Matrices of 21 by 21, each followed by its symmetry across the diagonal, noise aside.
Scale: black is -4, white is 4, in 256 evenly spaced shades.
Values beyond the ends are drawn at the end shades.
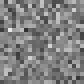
neither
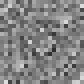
symmetric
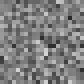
antisymmetric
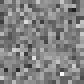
neither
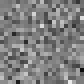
antisymmetric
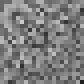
symmetric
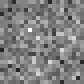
symmetric
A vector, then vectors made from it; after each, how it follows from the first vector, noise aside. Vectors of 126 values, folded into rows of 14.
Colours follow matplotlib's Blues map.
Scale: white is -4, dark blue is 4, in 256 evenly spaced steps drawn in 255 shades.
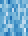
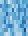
negated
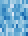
wrapped around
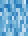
wrapped around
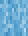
shrunk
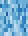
negated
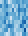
negated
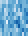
wrapped around
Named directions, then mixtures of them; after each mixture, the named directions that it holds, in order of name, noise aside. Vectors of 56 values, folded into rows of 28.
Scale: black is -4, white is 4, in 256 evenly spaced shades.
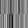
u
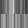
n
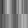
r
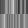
n, u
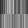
n, r, u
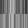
n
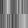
r, u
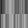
n, r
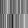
r, u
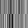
u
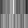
n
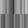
n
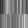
n, r, u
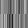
r, u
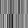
u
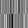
u
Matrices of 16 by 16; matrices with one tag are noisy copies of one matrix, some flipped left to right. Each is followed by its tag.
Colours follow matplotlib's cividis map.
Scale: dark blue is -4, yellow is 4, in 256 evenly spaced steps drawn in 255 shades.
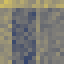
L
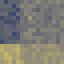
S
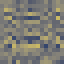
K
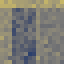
L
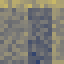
L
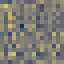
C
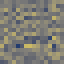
K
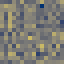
C
